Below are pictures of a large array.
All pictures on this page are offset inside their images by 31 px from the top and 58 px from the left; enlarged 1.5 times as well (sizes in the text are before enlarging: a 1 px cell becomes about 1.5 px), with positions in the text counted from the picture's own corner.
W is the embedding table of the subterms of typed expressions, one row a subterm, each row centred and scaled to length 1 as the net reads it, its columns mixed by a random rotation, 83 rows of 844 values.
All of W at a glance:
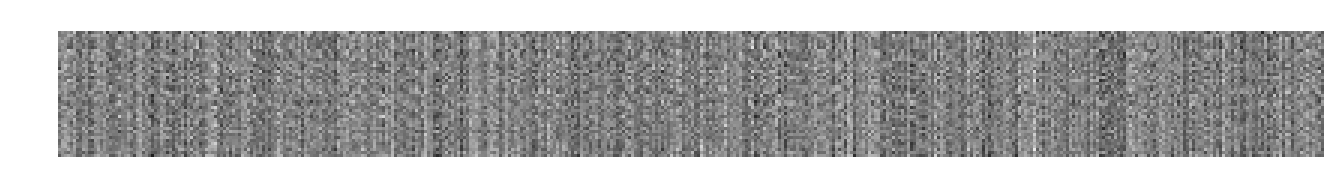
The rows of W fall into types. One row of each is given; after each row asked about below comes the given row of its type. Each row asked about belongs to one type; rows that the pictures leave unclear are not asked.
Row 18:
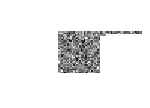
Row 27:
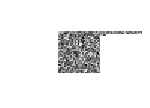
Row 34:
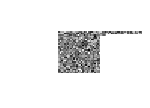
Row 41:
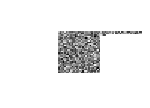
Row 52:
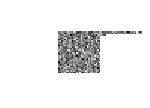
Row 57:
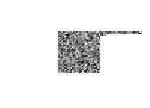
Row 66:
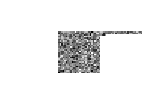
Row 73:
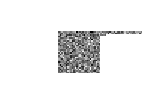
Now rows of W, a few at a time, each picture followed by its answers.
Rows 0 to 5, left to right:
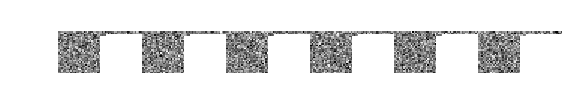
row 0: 52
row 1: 52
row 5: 18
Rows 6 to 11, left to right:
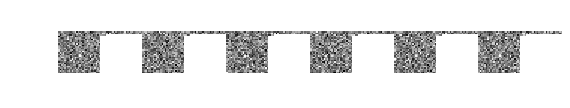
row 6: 73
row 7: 18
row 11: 73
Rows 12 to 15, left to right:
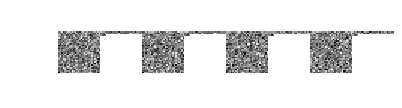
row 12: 57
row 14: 27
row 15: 34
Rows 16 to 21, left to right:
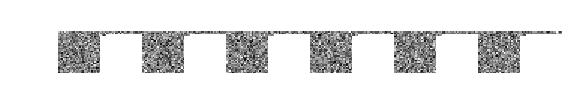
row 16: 41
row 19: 57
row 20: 66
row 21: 52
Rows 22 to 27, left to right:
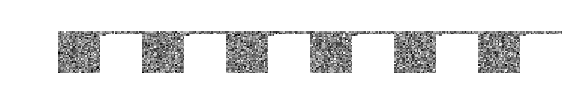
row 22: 41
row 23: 66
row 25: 66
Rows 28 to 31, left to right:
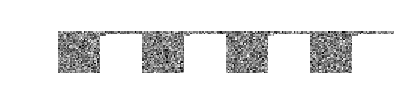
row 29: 41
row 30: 73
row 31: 73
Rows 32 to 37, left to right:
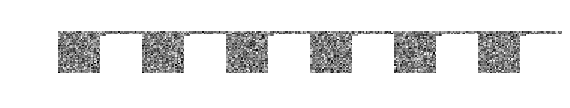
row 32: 57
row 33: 57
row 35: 18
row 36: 27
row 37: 52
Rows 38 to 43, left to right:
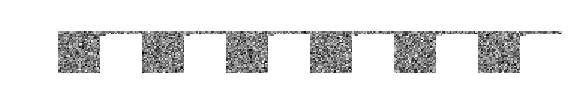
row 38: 27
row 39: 41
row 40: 41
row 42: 18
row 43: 57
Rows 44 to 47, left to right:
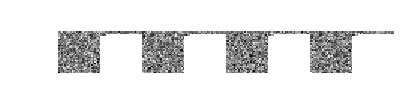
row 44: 57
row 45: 66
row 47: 73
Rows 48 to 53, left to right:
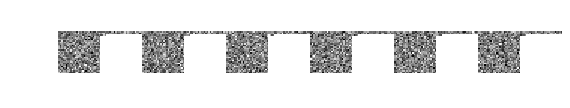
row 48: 73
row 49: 27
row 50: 41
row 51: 66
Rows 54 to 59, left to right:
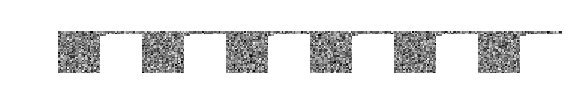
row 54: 73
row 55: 57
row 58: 73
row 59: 52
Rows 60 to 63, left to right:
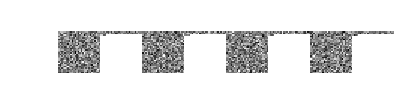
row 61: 73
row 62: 41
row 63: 66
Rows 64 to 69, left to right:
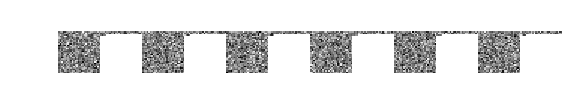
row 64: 57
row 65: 41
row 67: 34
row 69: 41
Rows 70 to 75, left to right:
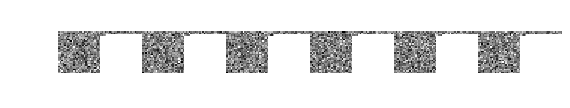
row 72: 66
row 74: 41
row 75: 66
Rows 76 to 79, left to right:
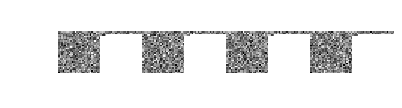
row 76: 66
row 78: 18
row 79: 57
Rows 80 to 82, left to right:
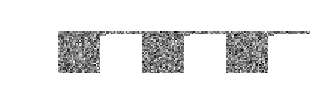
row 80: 27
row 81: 73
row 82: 57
